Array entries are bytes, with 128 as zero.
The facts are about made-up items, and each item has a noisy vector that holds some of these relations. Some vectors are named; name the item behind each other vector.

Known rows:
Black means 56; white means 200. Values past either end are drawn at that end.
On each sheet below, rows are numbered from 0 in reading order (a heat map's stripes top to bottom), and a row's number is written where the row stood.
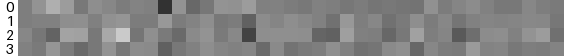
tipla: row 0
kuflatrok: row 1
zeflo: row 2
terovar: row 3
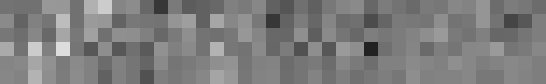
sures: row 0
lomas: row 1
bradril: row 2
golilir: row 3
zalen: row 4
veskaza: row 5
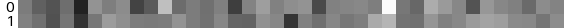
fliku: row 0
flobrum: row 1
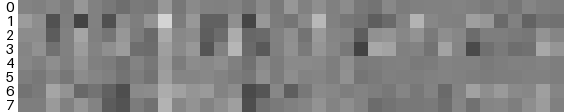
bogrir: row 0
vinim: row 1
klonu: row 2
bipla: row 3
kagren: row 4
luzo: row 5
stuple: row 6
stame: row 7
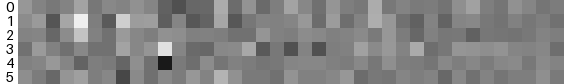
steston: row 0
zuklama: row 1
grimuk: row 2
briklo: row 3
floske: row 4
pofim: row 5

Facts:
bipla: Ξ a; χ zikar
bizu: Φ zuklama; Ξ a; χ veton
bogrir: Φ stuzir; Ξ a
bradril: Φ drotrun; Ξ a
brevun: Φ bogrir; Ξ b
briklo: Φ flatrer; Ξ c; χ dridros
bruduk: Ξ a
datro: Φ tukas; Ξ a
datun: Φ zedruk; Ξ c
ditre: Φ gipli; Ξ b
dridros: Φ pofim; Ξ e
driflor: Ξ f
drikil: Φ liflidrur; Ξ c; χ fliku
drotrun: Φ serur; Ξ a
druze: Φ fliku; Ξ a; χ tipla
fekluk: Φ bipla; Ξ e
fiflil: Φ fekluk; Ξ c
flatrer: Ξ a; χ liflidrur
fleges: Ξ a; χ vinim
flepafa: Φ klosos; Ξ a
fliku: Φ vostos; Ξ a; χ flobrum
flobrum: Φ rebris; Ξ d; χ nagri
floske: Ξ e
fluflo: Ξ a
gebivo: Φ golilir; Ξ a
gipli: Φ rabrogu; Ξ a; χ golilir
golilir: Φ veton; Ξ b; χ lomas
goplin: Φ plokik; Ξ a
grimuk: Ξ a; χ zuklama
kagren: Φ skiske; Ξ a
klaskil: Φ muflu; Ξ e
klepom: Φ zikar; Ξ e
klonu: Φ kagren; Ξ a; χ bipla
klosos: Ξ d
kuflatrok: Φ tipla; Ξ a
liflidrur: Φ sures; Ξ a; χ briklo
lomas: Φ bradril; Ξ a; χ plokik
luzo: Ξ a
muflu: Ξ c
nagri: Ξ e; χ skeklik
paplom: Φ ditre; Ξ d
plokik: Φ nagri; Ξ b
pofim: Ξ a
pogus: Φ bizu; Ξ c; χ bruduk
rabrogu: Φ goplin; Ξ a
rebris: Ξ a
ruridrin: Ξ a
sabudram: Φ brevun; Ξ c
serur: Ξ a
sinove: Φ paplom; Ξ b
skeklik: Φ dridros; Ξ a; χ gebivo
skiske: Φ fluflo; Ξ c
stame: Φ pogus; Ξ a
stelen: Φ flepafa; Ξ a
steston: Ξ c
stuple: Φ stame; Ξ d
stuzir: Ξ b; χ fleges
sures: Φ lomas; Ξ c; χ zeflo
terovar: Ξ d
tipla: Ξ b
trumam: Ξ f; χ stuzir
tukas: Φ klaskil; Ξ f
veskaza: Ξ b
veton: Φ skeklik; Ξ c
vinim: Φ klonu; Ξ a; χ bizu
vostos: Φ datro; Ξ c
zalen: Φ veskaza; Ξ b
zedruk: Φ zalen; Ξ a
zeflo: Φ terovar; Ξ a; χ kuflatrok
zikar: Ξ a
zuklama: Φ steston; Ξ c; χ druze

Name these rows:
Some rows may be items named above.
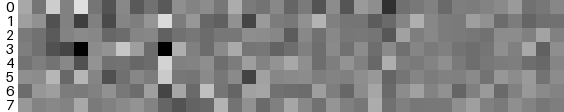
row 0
golilir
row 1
vinim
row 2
trumam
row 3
nagri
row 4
datro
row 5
gebivo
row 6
sinove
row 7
steston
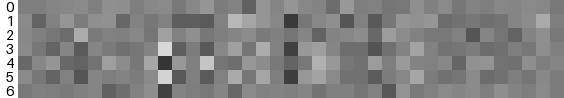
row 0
kuflatrok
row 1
stuzir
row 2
flatrer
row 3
fleges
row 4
paplom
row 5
fleges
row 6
driflor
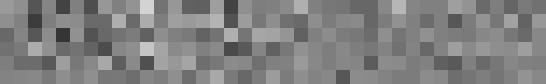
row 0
vinim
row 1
skeklik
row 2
tukas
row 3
stuple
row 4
gipli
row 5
zikar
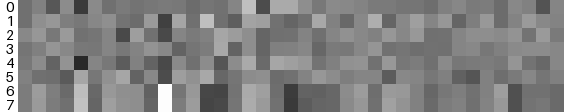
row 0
muflu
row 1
sinove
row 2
dridros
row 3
skiske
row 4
klaskil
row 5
gipli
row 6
liflidrur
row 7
liflidrur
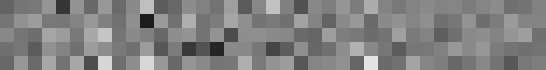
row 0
vostos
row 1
ditre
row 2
zeflo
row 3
drikil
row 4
druze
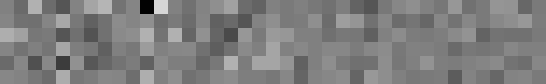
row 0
plokik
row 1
pogus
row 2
bizu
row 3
bruduk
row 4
tukas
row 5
flatrer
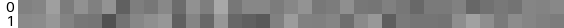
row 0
fluflo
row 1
veton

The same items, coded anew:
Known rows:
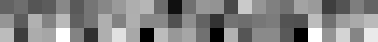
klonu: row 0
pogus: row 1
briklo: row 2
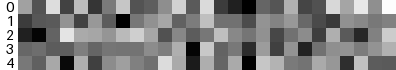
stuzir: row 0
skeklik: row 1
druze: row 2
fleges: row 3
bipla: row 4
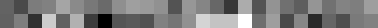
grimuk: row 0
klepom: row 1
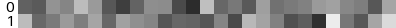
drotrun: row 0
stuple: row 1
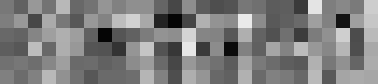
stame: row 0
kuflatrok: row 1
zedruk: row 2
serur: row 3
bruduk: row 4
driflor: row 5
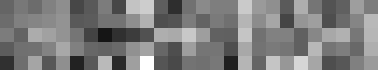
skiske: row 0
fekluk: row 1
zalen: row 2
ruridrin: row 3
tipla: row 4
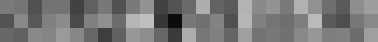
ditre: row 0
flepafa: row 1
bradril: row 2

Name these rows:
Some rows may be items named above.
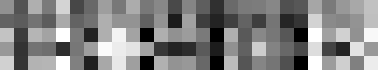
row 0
pogus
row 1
bizu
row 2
briklo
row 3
flobrum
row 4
briklo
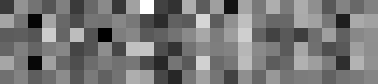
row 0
fluflo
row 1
sinove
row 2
gebivo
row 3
skiske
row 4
sinove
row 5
gipli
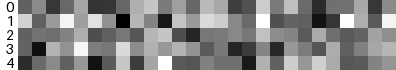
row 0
liflidrur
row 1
zeflo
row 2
skiske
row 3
zuklama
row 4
tipla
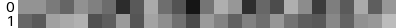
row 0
lomas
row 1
vostos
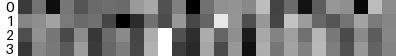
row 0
vinim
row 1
golilir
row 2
fluflo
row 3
fluflo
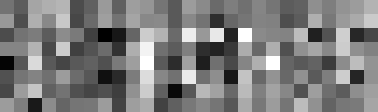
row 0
vostos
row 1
pogus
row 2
zikar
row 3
muflu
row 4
nagri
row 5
pofim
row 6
plokik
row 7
paplom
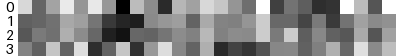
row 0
zeflo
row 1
veton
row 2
dridros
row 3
steston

